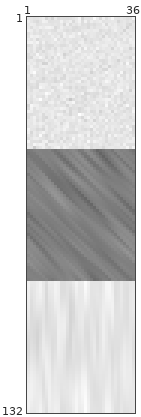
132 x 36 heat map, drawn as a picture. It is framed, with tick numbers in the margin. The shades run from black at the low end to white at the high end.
The table splits into 3 rows of 1 panel. Panel 1,1: very high, fine-grained, faint in contrast. Panel 2,1: middling, slanting down to the right, faint in contrast. Panel 3,1: very high, streaked downward, faint in contrast.
